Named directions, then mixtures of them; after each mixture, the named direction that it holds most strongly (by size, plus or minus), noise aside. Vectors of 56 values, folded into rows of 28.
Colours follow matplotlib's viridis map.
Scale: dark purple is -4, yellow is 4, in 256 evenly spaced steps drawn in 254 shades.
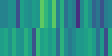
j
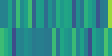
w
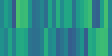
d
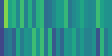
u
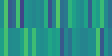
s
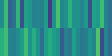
s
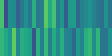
u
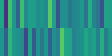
s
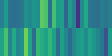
j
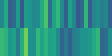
s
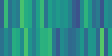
j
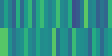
w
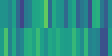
d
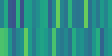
s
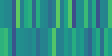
w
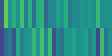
u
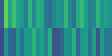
u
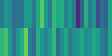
j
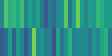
j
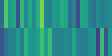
u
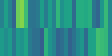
d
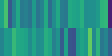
w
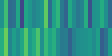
s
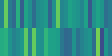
s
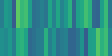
d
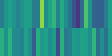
j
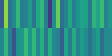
s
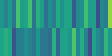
w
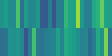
j
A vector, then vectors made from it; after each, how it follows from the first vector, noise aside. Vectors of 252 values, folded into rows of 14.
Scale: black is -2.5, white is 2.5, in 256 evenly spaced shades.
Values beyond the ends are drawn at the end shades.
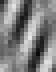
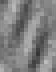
shrunk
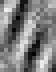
reversed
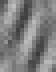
shrunk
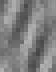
shrunk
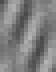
shrunk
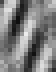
reversed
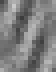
shrunk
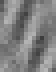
shrunk
